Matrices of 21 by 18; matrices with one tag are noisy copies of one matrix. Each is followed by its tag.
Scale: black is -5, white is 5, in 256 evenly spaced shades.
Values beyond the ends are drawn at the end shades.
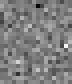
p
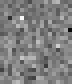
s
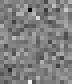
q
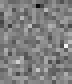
p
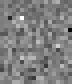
s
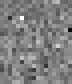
s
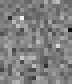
s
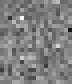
s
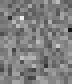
s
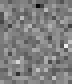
p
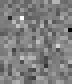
s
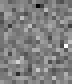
p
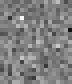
s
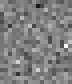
p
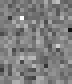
s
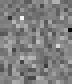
s
